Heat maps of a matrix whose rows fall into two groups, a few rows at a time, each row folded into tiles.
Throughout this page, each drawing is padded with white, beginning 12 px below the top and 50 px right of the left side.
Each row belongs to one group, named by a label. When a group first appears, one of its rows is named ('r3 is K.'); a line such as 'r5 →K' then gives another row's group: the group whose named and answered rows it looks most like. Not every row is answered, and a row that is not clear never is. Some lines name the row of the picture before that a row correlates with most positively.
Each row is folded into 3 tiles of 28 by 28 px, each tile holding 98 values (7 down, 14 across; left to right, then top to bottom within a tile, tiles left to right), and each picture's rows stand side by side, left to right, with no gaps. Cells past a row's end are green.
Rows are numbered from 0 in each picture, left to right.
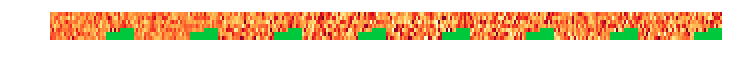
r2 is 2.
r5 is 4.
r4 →2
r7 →4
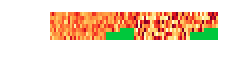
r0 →2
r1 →4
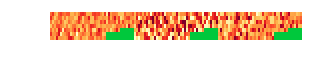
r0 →4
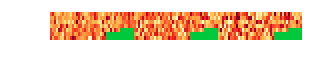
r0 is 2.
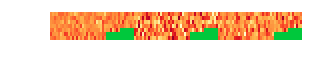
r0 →2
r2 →4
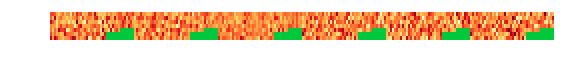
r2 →2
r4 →2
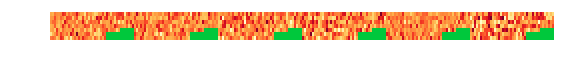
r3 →4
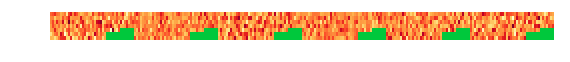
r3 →2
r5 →4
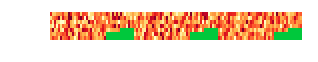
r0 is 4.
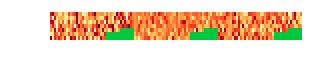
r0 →2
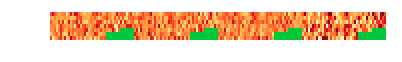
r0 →2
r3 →2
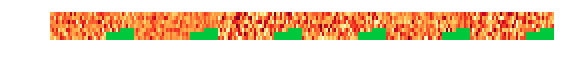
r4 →2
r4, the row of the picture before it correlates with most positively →3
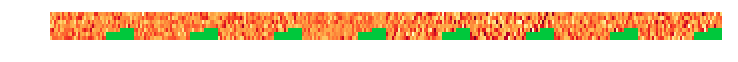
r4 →4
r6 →2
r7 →2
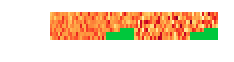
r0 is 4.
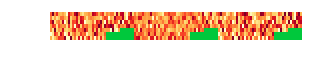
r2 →2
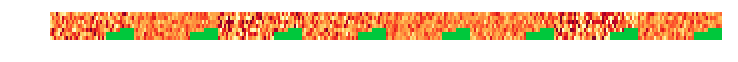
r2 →4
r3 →4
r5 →2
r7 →4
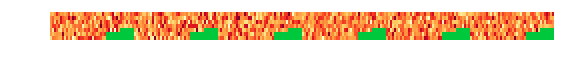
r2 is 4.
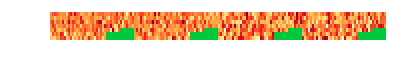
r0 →2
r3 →2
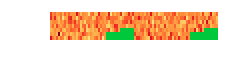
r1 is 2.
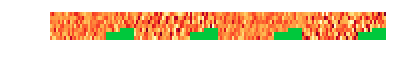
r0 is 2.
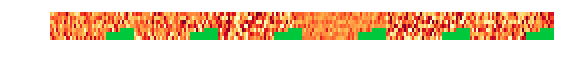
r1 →2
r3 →4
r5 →2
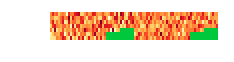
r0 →2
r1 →4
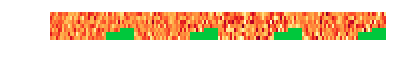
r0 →4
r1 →2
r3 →2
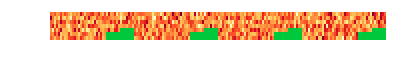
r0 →4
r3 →2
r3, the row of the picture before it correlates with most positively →3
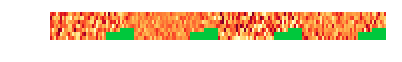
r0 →4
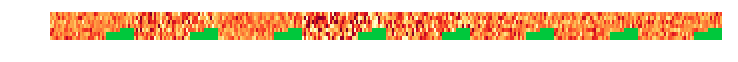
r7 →4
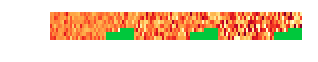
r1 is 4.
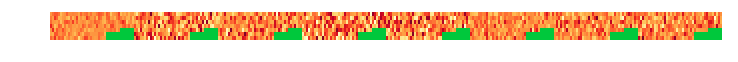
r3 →2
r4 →4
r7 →2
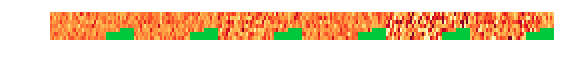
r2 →4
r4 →4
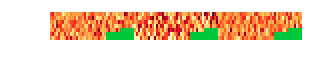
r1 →2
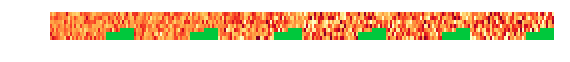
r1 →4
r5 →2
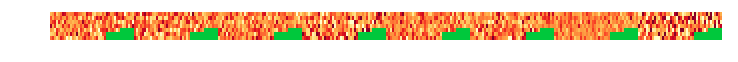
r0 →4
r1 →4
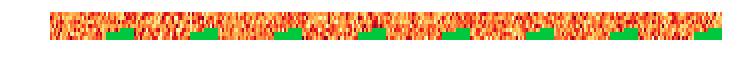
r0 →4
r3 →2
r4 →2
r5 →4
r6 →4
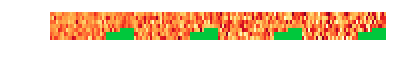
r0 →2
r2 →4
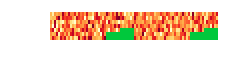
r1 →4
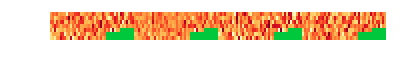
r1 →2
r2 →2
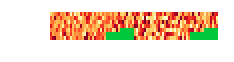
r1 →4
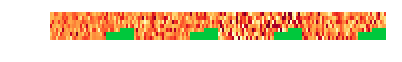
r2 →2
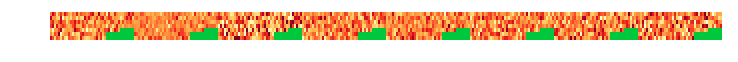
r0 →4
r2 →4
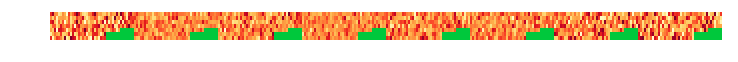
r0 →2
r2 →2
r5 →4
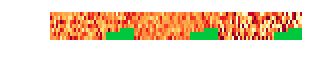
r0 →4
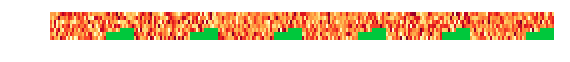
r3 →2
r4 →2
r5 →2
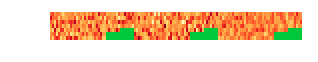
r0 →4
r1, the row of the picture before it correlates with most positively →2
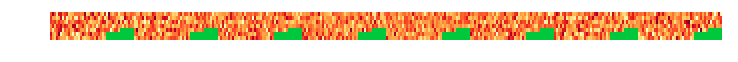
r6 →4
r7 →2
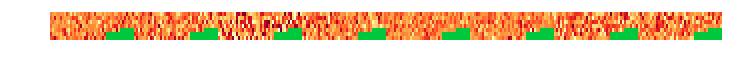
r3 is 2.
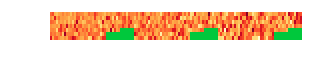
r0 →2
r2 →2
